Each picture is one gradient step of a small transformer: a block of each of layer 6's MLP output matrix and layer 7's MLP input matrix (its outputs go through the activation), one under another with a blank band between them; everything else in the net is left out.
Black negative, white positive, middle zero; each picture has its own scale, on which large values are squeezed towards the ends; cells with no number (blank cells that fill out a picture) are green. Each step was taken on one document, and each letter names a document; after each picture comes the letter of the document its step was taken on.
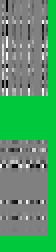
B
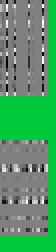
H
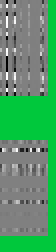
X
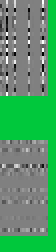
H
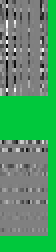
X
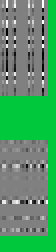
H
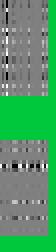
B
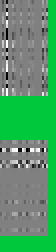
B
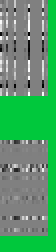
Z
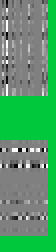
B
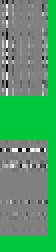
B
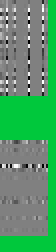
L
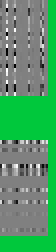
X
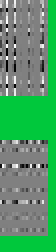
X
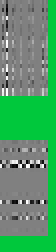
B
